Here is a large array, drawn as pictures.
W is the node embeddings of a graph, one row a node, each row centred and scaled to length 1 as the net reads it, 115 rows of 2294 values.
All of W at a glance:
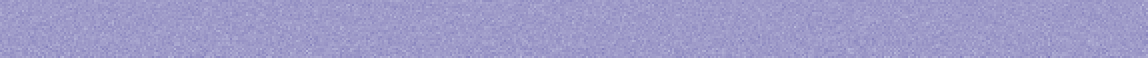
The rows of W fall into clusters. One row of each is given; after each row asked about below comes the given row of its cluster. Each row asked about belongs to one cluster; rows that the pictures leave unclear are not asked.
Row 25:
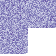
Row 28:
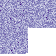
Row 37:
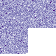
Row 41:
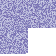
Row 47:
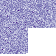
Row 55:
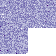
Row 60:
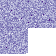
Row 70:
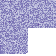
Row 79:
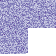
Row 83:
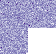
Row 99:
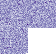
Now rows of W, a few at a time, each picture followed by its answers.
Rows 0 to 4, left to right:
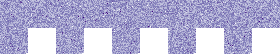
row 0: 60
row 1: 37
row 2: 79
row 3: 99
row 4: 60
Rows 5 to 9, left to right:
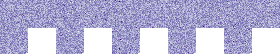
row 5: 28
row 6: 83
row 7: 70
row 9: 79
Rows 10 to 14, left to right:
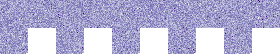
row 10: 60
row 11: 55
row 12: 47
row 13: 83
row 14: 41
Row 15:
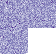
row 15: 25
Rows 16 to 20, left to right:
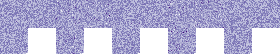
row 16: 37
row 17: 25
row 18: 99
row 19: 55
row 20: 60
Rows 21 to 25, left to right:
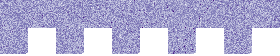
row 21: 83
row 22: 55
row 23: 41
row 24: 37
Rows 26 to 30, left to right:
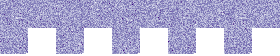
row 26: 99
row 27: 55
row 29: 99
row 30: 99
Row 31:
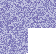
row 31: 60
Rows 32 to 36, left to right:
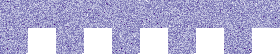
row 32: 70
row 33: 60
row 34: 41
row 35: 79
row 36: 83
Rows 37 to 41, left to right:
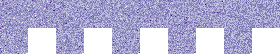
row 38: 60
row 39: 47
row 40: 79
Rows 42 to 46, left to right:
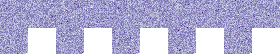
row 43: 70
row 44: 25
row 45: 28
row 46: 41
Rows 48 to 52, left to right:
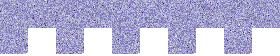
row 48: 37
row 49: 47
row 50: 60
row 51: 41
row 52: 99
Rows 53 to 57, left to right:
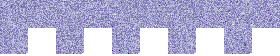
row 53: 55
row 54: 70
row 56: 55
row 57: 99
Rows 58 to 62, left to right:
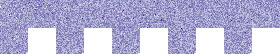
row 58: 47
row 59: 28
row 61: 55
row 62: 25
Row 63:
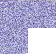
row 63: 79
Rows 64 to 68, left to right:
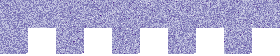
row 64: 83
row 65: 41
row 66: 60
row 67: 41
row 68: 99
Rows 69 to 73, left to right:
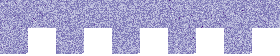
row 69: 83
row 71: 28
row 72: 28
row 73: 47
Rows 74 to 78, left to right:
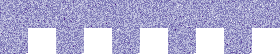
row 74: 47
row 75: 25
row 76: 25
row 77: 28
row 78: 25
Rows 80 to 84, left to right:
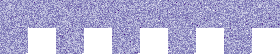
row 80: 28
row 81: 55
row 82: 28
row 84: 70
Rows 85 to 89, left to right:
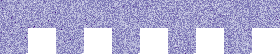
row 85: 28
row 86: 25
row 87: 55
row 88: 99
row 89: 55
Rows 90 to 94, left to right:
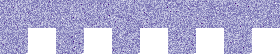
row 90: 25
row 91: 25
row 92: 41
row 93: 79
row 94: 37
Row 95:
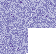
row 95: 60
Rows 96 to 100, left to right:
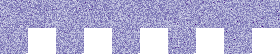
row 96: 47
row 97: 47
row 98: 47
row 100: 79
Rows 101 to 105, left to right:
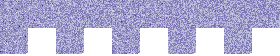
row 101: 70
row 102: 37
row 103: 70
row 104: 25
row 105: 47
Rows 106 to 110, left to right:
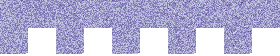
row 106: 47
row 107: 83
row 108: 79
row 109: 60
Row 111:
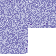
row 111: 25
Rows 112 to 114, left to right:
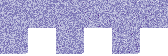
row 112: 37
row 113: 83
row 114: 37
